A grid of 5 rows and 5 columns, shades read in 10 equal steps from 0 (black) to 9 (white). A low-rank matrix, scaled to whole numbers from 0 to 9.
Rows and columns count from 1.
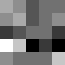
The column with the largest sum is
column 1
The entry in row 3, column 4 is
4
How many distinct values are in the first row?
4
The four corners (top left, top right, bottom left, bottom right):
6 4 5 7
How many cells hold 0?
2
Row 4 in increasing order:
0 0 2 7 9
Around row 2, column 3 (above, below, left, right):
3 4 6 4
